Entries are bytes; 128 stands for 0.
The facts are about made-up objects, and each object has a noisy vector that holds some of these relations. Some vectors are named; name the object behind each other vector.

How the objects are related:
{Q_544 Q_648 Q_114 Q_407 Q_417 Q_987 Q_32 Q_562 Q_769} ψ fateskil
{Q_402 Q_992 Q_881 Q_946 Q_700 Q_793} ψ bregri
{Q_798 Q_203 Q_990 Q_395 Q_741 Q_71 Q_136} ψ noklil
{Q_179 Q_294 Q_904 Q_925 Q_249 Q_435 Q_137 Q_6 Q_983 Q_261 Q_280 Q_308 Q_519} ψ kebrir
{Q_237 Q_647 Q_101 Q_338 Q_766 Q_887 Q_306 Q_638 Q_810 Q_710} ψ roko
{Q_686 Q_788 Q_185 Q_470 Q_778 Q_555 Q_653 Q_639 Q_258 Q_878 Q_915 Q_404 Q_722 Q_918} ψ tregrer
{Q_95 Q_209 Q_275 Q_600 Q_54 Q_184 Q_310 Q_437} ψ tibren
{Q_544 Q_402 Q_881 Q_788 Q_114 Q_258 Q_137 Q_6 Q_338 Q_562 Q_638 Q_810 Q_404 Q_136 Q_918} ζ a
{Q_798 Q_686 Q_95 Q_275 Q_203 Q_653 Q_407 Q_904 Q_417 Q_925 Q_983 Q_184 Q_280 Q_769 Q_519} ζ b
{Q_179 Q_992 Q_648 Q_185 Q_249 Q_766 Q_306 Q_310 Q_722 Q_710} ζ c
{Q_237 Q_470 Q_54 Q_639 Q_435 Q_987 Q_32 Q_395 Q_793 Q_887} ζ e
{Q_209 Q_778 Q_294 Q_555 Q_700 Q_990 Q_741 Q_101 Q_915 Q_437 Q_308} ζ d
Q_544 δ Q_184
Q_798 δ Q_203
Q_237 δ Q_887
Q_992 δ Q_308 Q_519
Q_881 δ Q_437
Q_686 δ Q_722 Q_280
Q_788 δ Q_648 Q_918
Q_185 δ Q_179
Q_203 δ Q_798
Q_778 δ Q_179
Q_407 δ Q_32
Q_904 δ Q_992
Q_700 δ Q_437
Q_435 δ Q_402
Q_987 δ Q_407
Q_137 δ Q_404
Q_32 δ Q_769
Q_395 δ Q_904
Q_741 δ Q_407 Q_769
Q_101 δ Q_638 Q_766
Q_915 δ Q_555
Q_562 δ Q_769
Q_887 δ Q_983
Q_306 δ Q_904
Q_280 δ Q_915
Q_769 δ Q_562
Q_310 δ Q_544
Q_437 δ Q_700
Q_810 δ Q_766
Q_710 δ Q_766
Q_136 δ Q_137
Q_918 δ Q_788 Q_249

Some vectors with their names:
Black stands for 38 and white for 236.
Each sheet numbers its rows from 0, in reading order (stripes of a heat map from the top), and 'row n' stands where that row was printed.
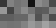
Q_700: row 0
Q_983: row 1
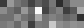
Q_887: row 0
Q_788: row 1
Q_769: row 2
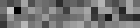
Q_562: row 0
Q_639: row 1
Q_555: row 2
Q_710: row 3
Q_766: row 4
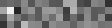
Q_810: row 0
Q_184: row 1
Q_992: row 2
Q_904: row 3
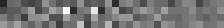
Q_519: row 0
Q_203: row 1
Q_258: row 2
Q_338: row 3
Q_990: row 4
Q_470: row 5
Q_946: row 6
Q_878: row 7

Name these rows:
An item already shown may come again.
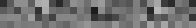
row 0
Q_71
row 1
Q_992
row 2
Q_71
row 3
Q_306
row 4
Q_54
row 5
Q_722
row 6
Q_308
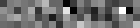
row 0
Q_395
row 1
Q_710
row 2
Q_137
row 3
Q_179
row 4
Q_6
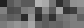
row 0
Q_294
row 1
Q_185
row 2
Q_741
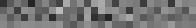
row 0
Q_261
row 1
Q_925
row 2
Q_778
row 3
Q_310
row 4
Q_395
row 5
Q_237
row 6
Q_237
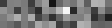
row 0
Q_395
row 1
Q_249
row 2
Q_881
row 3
Q_185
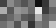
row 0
Q_209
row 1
Q_404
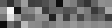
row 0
Q_136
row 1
Q_435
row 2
Q_983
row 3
Q_769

